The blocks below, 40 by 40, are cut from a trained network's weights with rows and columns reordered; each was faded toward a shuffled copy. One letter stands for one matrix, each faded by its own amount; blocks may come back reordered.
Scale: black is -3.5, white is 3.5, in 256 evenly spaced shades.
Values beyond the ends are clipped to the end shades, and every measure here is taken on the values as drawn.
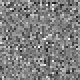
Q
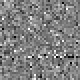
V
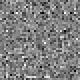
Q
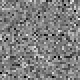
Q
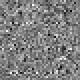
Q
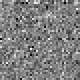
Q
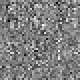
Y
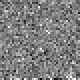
V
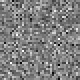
Y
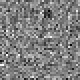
Y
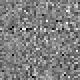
V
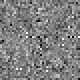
V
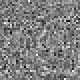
Y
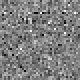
V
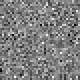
Q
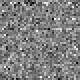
Q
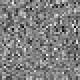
Y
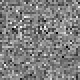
Q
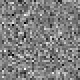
Y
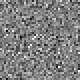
Q
